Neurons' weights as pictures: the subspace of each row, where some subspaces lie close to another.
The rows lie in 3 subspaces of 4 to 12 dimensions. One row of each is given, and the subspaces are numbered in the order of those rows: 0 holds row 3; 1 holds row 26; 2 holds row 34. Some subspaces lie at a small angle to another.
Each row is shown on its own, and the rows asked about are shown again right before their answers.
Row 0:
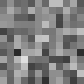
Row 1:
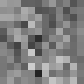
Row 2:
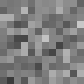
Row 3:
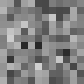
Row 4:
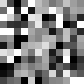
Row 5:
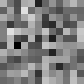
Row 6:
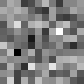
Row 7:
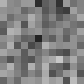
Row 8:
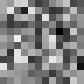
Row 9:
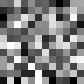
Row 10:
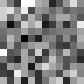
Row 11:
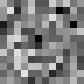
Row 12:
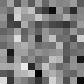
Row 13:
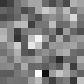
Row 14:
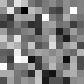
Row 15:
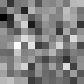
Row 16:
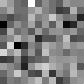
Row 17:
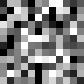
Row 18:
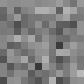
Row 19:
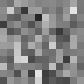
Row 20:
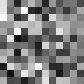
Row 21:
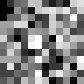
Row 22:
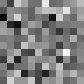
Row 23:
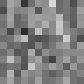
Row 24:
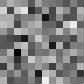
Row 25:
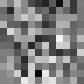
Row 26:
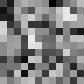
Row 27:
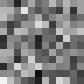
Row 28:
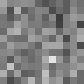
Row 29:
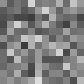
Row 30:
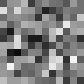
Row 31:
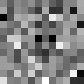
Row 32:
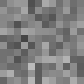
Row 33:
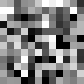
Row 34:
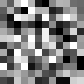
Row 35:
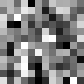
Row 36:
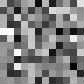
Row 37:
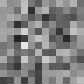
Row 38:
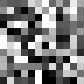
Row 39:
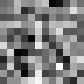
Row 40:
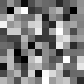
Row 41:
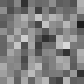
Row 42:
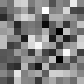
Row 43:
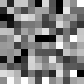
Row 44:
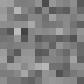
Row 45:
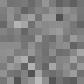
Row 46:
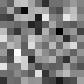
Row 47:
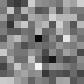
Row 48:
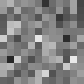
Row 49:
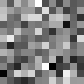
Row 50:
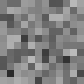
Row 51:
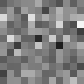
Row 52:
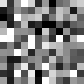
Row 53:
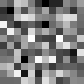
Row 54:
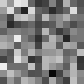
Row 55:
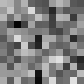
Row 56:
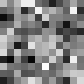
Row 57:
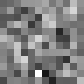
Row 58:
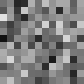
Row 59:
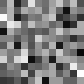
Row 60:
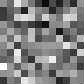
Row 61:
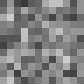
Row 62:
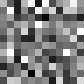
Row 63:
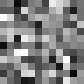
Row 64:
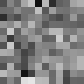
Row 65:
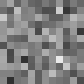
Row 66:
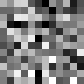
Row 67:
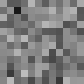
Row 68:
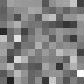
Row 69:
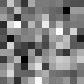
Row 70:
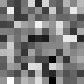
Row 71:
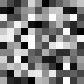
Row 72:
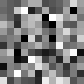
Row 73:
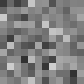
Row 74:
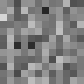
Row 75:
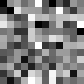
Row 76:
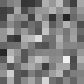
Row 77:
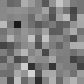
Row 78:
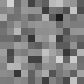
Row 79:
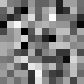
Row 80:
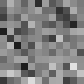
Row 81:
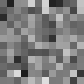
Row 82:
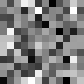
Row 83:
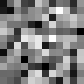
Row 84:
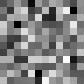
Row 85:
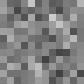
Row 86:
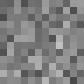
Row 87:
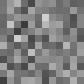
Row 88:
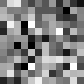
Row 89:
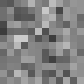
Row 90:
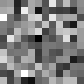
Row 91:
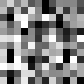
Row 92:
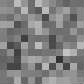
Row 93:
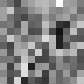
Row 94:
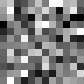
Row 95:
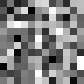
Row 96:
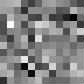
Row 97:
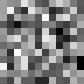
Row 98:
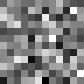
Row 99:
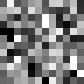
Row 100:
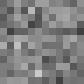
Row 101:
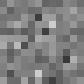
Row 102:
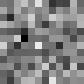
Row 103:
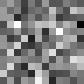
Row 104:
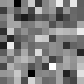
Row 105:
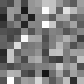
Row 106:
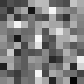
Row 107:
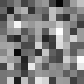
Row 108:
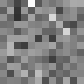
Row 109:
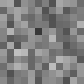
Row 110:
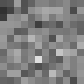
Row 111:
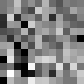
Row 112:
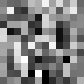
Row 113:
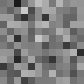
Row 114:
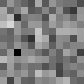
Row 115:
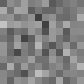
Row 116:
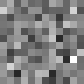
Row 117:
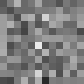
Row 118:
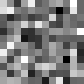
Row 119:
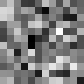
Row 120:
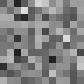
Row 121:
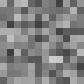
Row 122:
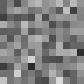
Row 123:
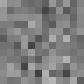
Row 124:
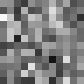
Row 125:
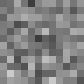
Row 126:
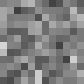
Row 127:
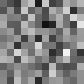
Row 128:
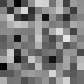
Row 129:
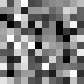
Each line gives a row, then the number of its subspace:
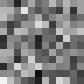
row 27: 1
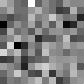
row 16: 0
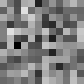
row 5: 1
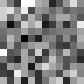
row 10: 0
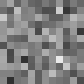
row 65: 0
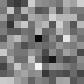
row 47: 1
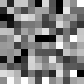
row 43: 1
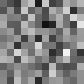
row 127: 0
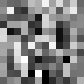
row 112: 2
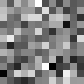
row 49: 0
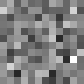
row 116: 0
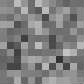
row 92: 1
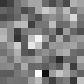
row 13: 2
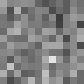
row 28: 1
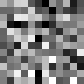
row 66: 2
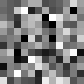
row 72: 1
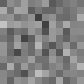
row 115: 0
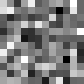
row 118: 1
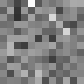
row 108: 0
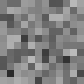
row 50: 1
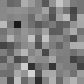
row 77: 2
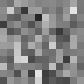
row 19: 2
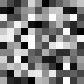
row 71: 1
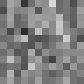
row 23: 1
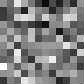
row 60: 2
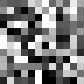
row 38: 2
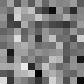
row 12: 0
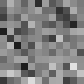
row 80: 1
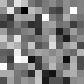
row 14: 2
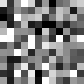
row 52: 0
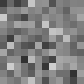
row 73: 0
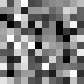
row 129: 0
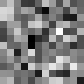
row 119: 2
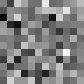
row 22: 0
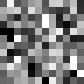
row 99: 0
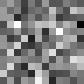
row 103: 1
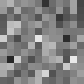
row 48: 0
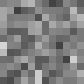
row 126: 0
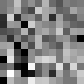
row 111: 0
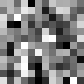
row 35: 0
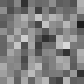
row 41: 0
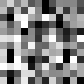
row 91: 0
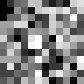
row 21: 2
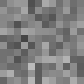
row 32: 1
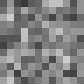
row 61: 1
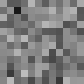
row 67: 0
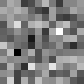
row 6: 2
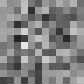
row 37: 1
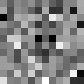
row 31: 0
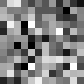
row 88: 1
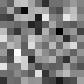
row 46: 2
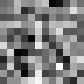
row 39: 1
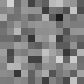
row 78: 0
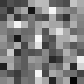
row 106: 2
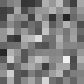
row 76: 0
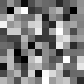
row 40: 2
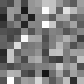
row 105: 0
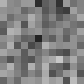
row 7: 1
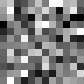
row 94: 0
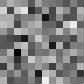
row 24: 1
